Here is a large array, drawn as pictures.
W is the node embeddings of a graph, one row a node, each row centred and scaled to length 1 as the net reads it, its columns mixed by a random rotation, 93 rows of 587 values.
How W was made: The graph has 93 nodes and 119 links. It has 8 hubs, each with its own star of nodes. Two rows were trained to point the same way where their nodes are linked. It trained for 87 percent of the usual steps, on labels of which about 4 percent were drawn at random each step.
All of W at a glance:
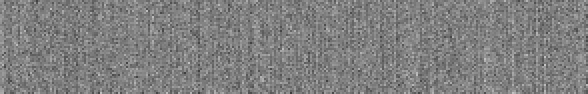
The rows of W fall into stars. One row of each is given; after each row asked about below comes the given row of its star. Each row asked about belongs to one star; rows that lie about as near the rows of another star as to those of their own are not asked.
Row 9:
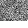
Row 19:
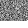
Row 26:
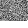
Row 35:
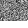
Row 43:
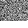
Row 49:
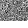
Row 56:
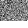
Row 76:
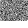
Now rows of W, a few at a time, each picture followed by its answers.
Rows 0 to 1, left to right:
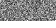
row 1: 76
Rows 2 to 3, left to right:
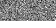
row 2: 19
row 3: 9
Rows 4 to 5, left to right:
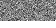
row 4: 35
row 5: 56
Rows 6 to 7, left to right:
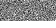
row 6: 43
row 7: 76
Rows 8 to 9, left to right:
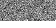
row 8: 35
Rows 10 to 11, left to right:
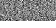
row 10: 19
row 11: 19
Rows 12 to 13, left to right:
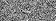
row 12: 43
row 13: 26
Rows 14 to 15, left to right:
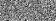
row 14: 9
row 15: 76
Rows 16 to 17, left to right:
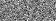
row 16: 26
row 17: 76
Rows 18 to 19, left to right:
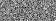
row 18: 76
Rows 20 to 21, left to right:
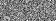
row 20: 9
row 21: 19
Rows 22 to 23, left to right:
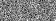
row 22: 43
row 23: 35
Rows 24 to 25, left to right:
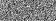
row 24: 49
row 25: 19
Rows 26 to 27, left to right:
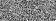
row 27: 19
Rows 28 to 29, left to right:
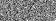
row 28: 49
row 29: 43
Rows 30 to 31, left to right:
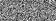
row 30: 19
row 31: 19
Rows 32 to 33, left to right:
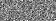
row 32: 19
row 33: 43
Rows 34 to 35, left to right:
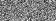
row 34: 56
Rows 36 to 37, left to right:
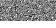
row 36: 19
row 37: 26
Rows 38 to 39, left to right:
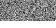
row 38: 56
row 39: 76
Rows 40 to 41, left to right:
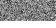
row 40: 56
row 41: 26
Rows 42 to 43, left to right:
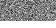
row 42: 19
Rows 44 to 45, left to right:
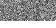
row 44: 26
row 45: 49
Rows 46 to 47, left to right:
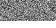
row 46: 76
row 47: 26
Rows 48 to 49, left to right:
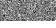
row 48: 43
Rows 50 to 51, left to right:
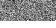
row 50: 9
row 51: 49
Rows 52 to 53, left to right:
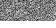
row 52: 19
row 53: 35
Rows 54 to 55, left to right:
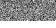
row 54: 76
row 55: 76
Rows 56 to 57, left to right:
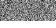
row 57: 35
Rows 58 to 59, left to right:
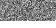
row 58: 76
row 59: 35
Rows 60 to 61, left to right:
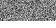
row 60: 35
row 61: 76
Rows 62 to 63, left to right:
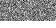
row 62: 19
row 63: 49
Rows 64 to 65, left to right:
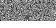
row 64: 56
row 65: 56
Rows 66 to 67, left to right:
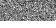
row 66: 26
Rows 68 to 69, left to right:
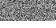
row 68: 9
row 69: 35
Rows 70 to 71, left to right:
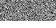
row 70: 43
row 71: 43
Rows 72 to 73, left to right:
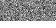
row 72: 43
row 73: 35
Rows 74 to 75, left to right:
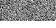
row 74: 43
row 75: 43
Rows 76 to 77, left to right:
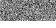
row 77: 56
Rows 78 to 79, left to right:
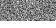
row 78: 56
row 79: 35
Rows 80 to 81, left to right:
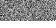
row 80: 56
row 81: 76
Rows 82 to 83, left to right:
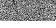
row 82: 49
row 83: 35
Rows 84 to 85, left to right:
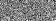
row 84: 56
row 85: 43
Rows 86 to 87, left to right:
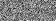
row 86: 43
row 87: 49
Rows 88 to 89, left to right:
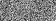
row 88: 9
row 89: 35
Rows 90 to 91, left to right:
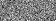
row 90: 9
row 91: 19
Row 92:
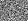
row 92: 9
